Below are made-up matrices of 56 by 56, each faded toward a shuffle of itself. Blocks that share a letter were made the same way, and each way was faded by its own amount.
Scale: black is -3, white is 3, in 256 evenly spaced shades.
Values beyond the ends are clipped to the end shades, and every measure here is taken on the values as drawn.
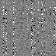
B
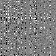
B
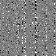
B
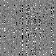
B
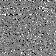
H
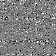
H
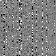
B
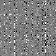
B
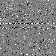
H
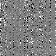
B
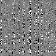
B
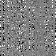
B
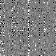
B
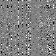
B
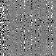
B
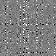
B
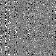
B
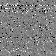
H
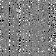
B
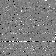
H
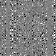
B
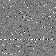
H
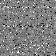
H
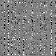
B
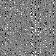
B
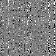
B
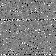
H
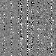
B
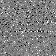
H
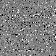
H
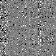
B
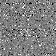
H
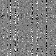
B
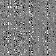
B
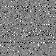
H
